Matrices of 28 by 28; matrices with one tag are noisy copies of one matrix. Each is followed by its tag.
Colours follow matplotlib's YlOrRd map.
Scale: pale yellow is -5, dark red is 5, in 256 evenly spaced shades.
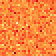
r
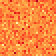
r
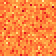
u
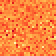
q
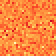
q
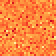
q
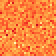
q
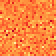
q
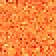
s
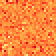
s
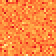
s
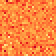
s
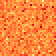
u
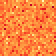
u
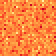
u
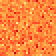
r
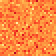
r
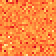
s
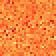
q
